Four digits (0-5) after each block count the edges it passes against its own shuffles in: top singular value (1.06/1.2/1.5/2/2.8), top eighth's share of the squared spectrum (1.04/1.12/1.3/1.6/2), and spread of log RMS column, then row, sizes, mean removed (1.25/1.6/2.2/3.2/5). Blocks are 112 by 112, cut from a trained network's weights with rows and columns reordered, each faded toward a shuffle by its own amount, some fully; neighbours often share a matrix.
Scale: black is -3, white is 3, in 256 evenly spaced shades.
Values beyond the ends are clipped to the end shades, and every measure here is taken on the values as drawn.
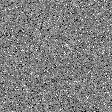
0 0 0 0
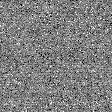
2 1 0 0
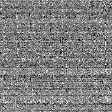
4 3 3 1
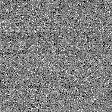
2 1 1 0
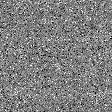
0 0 0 0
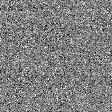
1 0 0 0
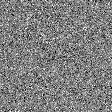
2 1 0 0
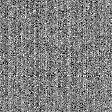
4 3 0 2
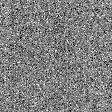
1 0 0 0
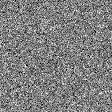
0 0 0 0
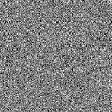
4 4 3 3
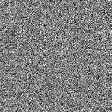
3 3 2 1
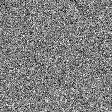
0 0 0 0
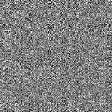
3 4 3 3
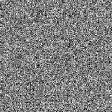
3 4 2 2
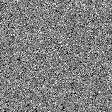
0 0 0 0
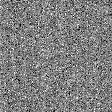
1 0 0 0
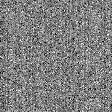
2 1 0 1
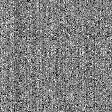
3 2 0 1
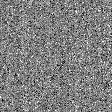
1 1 0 0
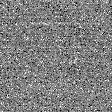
2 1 1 0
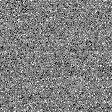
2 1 0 0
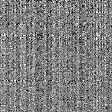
4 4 1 3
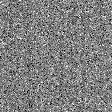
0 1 0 0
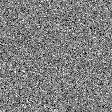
1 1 0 0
